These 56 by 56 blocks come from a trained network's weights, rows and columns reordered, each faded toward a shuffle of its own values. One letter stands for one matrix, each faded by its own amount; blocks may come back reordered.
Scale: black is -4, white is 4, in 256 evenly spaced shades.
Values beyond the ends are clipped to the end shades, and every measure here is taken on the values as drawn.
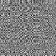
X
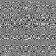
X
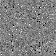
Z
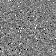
Z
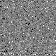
Z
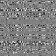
X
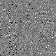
Z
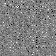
Z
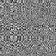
X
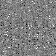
Z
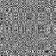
X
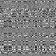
X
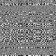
X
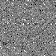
Z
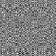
X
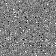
Z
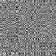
X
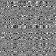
X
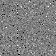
Z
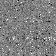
Z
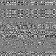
X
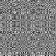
X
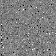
Z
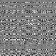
X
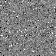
Z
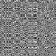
X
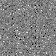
Z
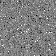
Z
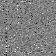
Z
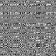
X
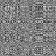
X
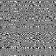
X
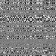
X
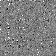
Z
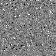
Z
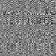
X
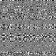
X
